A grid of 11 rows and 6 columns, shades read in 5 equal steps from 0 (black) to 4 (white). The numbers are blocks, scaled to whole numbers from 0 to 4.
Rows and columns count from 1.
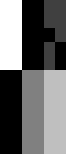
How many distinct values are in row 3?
3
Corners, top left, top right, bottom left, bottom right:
4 1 0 3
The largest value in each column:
4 4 2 2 3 3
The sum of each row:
10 10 9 9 9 10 10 10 10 10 10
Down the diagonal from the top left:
4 4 0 0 1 3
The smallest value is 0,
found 25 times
